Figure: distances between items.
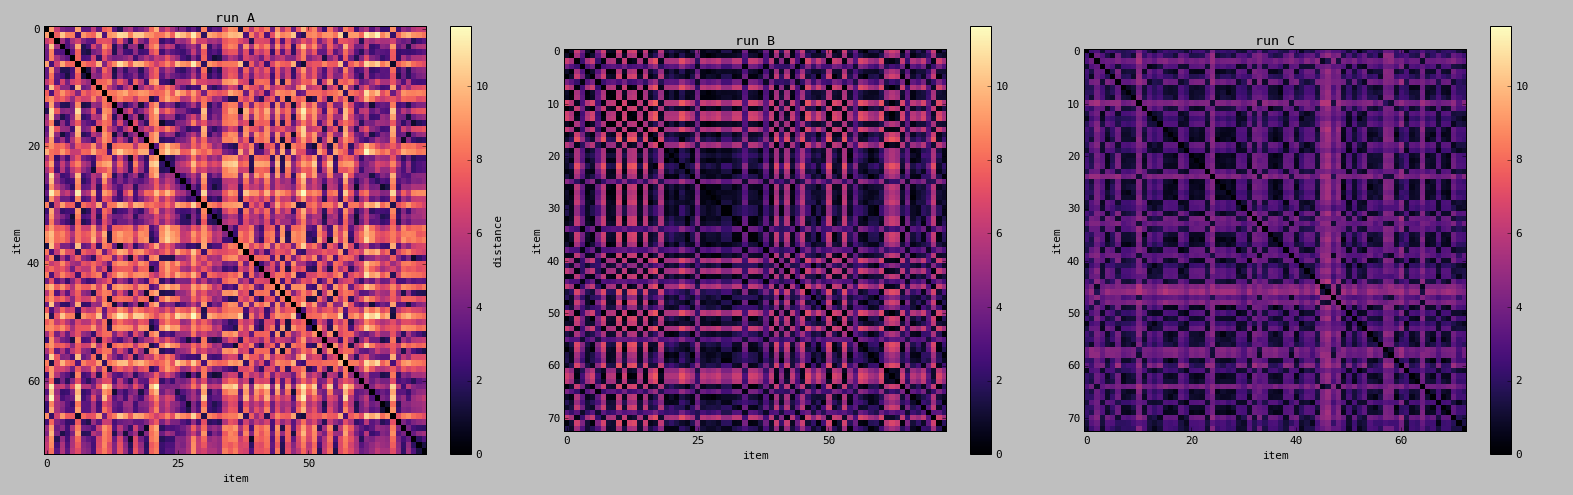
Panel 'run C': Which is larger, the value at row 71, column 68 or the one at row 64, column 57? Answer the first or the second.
the second
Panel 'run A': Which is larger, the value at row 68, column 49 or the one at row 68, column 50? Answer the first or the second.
the first
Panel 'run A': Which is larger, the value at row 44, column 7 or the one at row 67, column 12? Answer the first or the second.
the first
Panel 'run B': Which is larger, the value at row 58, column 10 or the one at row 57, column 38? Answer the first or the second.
the first
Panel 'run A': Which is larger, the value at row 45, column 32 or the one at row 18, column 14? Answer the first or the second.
the first
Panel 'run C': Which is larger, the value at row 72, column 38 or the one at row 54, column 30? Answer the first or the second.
the second
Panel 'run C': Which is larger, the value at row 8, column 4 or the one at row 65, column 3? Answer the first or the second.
the second
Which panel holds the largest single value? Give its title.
run A
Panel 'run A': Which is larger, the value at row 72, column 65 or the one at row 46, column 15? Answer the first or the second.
the second
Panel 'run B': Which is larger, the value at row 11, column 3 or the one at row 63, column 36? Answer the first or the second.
the second
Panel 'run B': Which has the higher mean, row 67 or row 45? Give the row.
45
